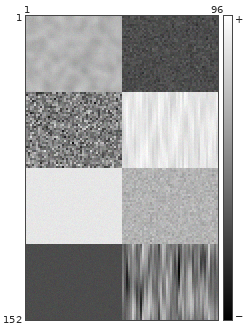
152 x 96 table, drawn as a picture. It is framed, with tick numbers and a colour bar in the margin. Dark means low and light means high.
The table splits into 4 rows of 2 panels. Panel 1,1: high, blotchy, faint in contrast. Panel 1,2: low, fine-grained, faint in contrast. Panel 2,1: middling, fine-grained, strong in contrast. Panel 2,2: very high, streaked downward, faint in contrast. Panel 3,1: very high, flat. Panel 3,2: high, fine-grained, faint in contrast. Panel 4,1: low, flat. Panel 4,2: middling, streaked downward, strong in contrast.
